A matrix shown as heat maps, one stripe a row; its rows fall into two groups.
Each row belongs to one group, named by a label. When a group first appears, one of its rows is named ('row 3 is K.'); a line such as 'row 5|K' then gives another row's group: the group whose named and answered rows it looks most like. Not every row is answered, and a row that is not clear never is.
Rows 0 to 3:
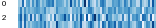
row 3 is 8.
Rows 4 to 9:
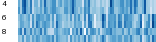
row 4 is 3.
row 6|8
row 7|8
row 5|3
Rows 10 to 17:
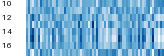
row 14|3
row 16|3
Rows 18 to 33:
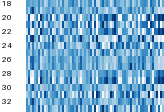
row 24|8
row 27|3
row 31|8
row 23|3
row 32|3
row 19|3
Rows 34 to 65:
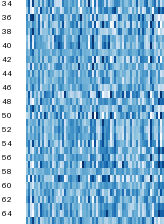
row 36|3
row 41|3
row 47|8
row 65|3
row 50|8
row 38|3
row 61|8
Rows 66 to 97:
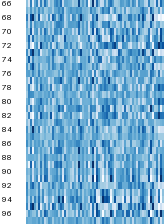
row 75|3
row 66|8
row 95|3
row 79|8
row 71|8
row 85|3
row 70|8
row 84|3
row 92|3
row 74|8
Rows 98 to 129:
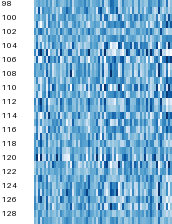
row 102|3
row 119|8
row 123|3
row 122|8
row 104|8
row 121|8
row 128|3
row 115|8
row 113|3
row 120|8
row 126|3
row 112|3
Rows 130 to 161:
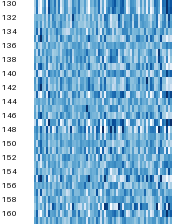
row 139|3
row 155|3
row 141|3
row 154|8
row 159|8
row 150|3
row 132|8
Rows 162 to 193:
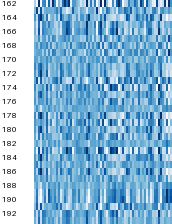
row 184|3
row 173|8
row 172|3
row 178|3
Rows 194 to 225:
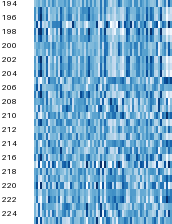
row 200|8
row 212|8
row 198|3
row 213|3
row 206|8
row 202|3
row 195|3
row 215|8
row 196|3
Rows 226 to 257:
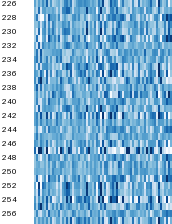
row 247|3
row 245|8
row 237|3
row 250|8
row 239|8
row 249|8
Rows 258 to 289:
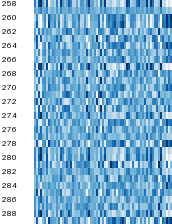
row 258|3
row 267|3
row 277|3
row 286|3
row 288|3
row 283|8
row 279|3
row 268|8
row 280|3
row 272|8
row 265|8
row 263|8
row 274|3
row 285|8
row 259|3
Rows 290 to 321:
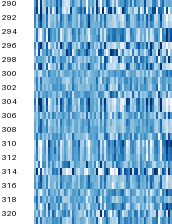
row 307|3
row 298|8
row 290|8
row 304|3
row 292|3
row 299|3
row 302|8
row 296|3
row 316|3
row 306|8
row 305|3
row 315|3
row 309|8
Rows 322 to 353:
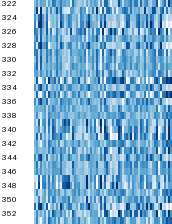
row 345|8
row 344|3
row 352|8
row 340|8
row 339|8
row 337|8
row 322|8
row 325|3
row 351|3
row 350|8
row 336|3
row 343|8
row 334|3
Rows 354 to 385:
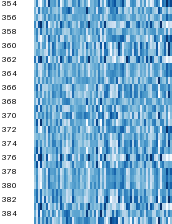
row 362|3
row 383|3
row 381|8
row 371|8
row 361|8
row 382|8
